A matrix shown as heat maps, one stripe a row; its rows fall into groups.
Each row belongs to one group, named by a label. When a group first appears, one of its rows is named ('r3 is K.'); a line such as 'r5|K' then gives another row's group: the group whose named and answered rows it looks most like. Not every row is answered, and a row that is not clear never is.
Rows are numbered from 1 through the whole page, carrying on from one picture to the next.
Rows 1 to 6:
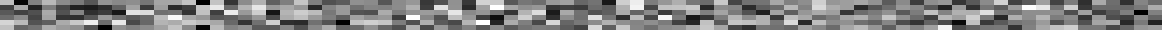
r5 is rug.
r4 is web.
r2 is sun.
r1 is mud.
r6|mud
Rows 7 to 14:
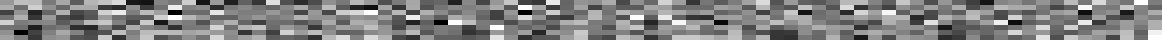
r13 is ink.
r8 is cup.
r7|rug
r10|web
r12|sun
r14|sun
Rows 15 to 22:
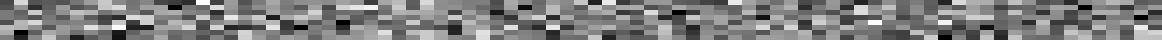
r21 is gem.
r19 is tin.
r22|gem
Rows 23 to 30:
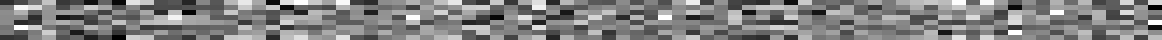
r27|ink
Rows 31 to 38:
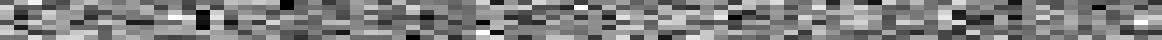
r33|mud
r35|rug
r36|mud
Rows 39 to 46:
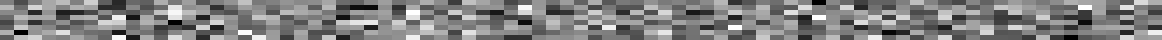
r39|gem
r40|cup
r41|web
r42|tin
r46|tin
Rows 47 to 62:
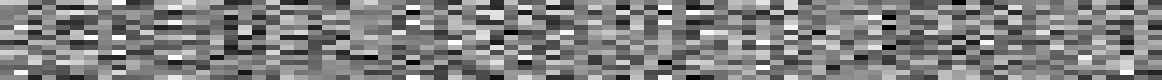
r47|rug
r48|web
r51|web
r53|mud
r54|rug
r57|rug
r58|cup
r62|web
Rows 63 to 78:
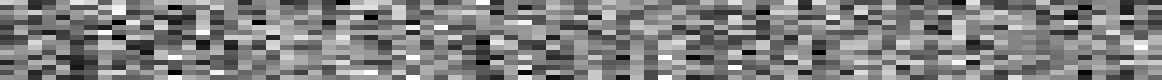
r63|rug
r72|rug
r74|web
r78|web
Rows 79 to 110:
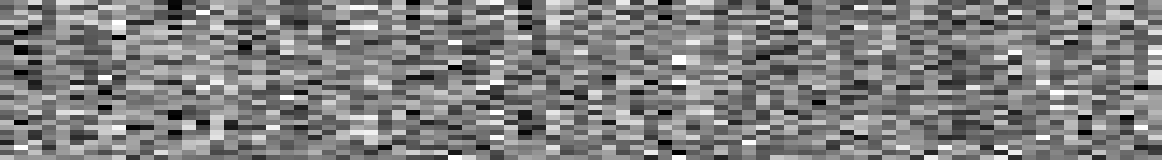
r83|rug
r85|ink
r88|ink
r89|ink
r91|sun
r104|rug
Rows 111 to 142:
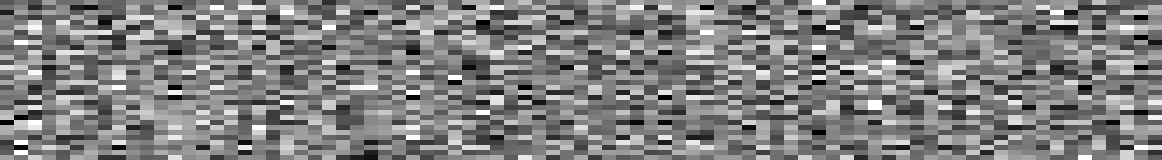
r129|web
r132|tin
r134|ink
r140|gem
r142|cup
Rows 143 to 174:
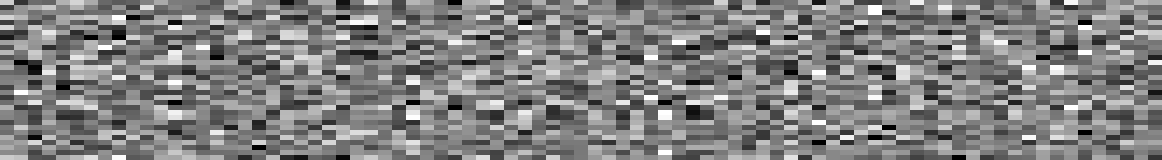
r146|rug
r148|cup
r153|cup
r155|ink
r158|tin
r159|web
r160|sun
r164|gem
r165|web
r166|web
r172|mud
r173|web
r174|rug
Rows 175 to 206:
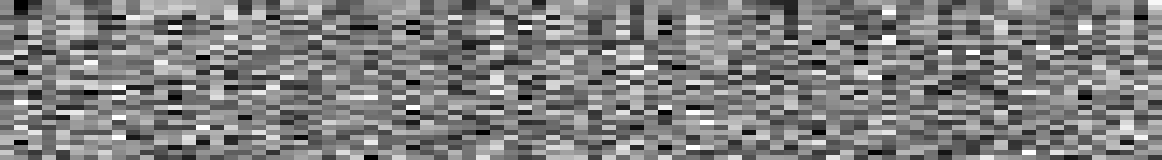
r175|ink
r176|ink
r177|ink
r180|cup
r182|ink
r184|sun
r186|mud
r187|gem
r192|rug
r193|sun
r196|web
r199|sun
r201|tin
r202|rug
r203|mud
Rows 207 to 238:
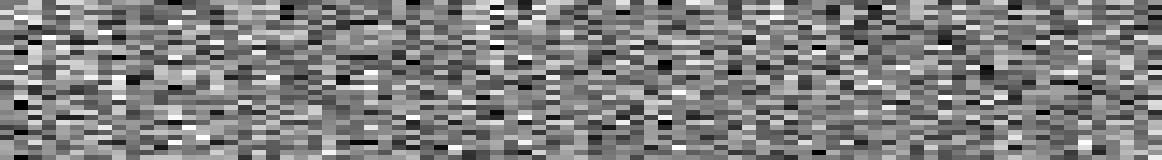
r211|cup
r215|sun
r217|mud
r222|rug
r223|tin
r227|gem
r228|ink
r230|web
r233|ink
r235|cup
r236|sun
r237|tin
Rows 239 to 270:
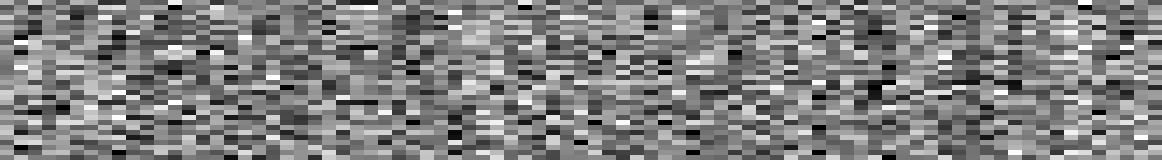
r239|cup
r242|sun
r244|sun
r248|cup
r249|mud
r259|cup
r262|rug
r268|ink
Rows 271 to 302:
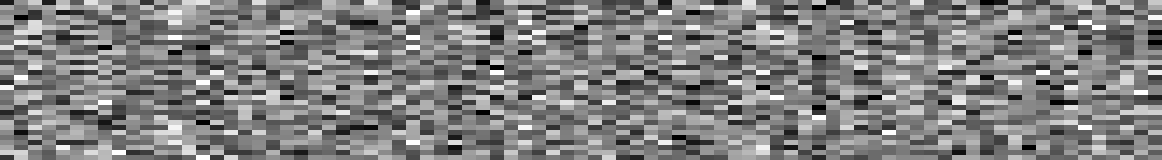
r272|sun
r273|web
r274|ink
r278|web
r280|mud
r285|sun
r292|gem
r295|mud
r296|cup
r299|web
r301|rug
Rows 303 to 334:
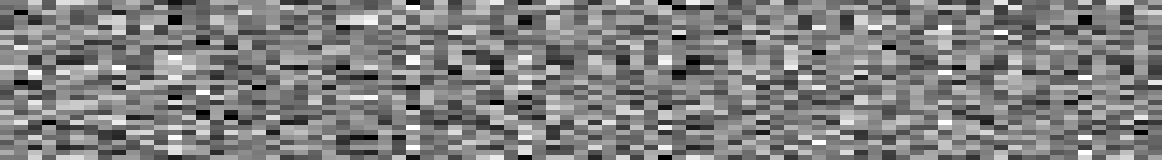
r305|gem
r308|tin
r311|mud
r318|cup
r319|ink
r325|mud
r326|rug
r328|web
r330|cup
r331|tin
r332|web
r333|cup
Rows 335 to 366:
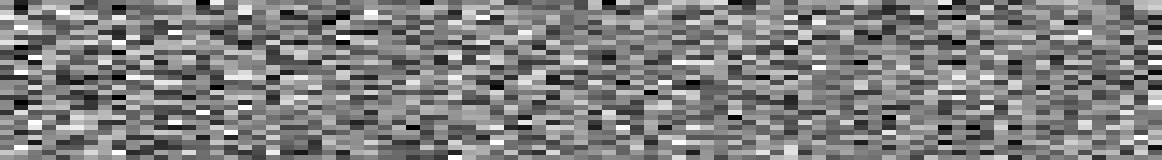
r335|mud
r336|gem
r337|gem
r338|rug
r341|cup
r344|ink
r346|mud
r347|sun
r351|web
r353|sun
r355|ink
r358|tin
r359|cup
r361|ink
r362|rug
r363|sun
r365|rug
